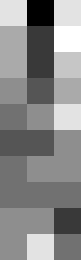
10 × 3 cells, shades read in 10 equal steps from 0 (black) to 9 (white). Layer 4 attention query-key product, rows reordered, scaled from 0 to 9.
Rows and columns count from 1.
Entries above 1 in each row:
2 3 3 3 3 3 3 3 3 3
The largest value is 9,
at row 2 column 3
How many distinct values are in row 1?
2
